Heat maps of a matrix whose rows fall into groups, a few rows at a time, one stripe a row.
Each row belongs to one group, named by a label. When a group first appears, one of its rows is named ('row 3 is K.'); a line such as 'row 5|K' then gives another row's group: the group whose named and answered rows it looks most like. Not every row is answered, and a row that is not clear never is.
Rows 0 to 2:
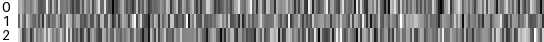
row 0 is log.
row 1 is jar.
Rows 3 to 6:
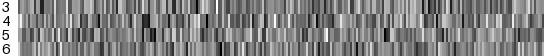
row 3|log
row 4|jar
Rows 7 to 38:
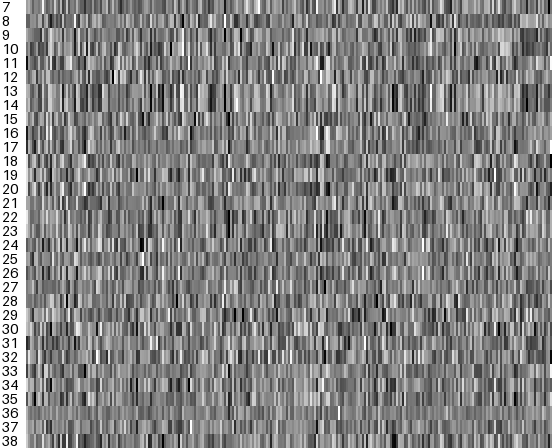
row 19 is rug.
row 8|log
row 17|rug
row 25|jar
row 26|log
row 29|jar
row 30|rug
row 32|jar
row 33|rug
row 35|rug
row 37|rug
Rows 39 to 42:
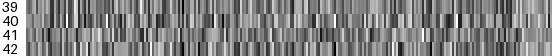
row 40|log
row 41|log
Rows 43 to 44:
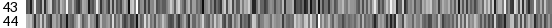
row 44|rug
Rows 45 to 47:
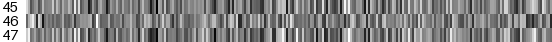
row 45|jar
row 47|jar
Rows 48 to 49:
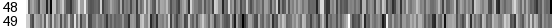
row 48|rug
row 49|jar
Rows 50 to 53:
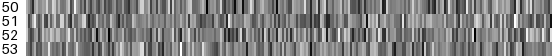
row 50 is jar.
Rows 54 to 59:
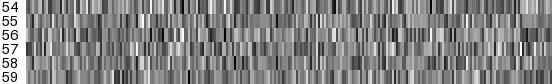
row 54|log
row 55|jar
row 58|jar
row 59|rug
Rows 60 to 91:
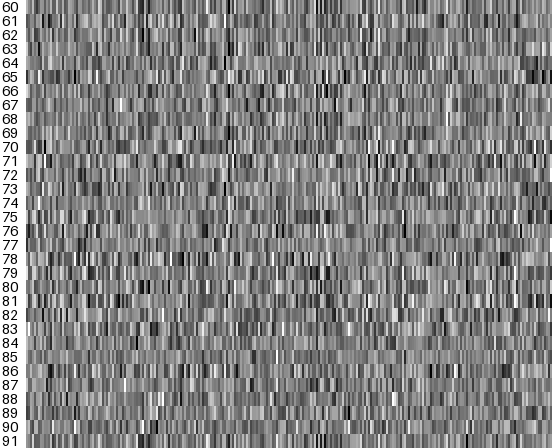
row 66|jar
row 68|jar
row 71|rug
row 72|rug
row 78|log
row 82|log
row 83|jar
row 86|log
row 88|log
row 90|jar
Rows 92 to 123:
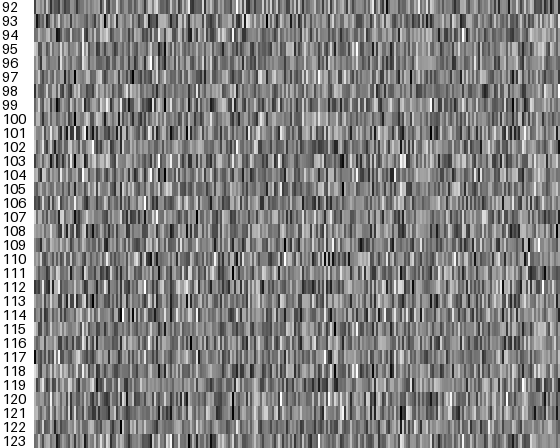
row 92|jar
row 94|log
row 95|jar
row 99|log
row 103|log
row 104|jar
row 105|log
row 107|rug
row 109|jar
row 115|jar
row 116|log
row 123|log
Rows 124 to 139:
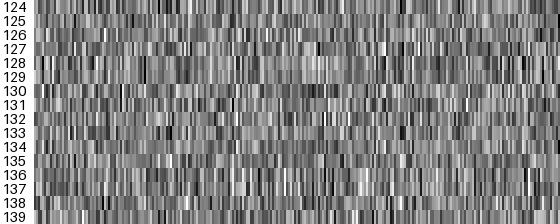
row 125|rug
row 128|rug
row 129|rug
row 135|log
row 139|jar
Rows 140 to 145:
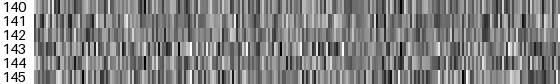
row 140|rug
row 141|rug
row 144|rug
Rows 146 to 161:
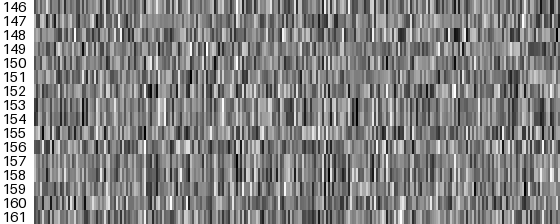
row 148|log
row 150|jar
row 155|rug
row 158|jar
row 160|log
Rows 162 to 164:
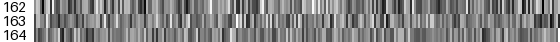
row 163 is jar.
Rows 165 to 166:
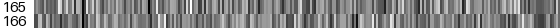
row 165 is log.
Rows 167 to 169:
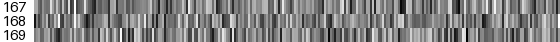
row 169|log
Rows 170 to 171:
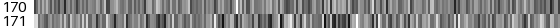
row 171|jar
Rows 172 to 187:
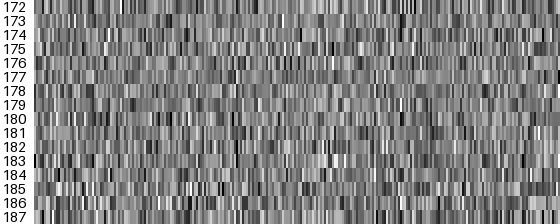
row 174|rug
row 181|jar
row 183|rug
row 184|rug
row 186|log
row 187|rug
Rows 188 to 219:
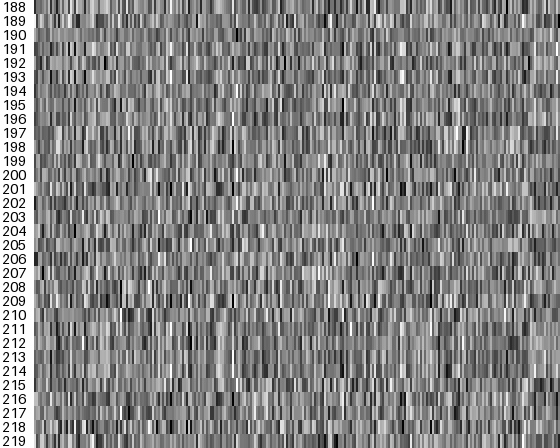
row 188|log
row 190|jar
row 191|log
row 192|jar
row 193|log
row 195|log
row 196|log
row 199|rug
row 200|jar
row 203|log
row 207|rug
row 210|log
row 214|log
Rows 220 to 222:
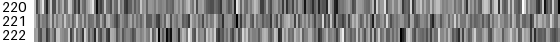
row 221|jar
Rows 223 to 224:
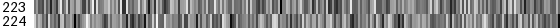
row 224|rug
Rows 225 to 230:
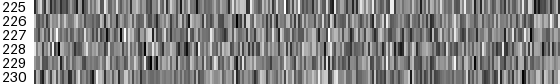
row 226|jar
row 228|rug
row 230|rug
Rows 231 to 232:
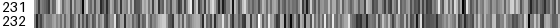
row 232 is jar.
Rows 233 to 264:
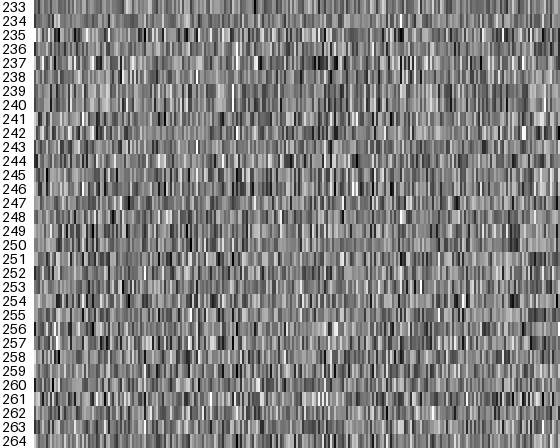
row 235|rug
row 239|log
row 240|log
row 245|jar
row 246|jar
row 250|log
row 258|rug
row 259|jar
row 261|rug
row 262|jar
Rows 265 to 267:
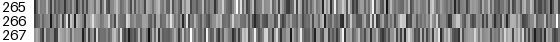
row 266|log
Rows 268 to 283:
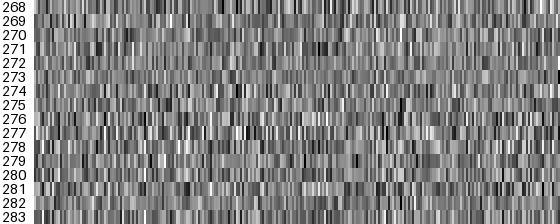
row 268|jar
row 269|log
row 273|rug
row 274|jar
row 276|rug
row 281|rug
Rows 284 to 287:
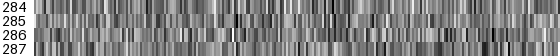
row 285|jar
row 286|log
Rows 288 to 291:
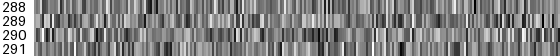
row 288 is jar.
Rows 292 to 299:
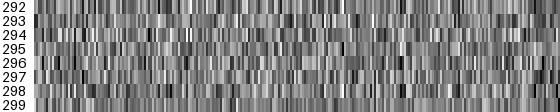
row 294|log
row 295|log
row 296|rug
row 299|rug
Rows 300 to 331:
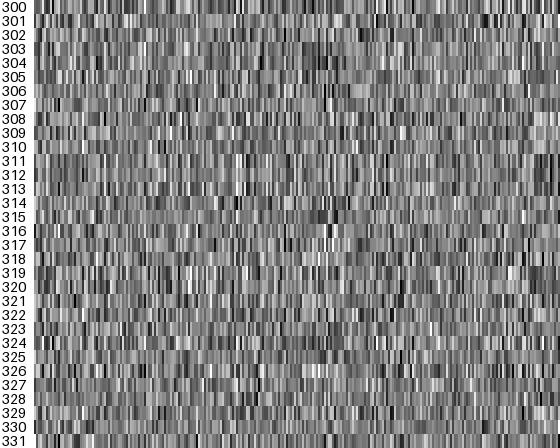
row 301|rug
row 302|jar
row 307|rug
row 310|jar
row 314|jar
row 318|rug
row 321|rug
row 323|log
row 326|rug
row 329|jar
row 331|rug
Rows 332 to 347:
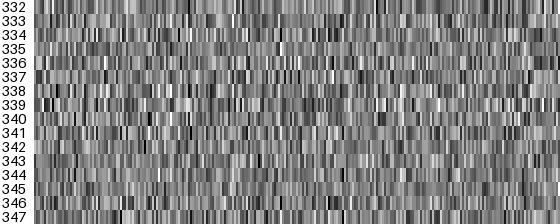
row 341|log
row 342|rug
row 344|log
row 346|log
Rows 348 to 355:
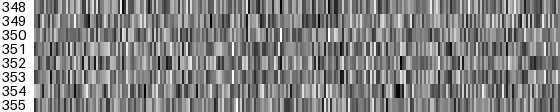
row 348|log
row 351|log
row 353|log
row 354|rug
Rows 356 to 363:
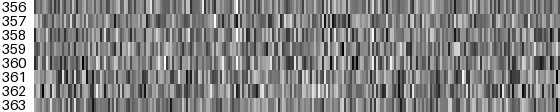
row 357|jar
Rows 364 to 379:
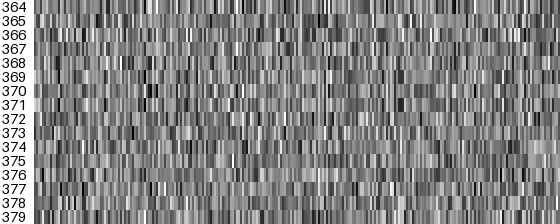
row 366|log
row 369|rug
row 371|rug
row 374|log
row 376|rug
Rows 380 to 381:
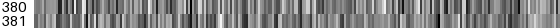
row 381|log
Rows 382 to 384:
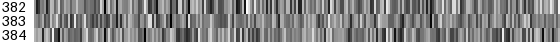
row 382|jar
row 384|rug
